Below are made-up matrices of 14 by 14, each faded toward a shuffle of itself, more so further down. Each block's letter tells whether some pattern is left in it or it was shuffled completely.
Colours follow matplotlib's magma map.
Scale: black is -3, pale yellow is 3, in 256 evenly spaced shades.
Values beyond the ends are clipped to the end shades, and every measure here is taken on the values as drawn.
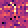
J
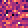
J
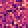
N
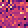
J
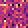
J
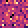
N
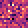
N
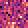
N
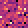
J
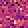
N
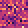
J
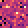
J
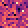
N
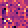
J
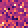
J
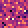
N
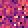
J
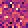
J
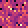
N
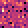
N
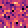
N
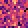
J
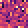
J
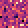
N
